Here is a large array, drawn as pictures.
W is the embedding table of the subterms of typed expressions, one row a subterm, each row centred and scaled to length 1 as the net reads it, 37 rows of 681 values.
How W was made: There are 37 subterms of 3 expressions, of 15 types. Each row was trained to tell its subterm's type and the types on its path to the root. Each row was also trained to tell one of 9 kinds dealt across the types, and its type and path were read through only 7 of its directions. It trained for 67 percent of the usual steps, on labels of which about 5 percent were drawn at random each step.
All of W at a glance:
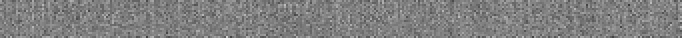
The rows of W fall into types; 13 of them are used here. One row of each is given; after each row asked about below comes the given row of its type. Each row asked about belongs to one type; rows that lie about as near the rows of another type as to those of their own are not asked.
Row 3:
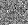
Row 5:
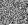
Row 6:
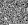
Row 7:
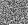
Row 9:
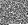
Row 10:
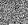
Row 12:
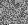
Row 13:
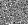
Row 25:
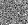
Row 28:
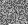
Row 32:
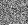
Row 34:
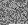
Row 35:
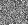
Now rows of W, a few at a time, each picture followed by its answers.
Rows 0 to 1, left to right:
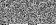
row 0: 6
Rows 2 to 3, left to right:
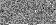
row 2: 9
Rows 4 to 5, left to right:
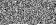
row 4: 3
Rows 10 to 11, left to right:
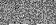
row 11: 28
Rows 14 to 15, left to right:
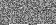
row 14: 6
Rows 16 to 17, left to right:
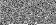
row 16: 13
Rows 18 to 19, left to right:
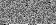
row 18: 6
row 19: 28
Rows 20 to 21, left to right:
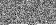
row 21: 34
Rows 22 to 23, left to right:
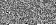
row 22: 5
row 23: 34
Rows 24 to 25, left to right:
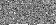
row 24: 35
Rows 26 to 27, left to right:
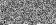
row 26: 13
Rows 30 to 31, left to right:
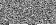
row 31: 25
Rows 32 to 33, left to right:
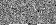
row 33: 13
